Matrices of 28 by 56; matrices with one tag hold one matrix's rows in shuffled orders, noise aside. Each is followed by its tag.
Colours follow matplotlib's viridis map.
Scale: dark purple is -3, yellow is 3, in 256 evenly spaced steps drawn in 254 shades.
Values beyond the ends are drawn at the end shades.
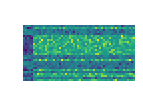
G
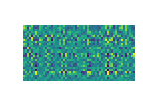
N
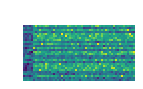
G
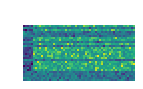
G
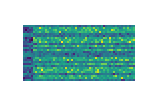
G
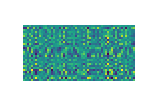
N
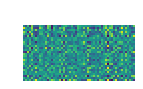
N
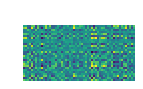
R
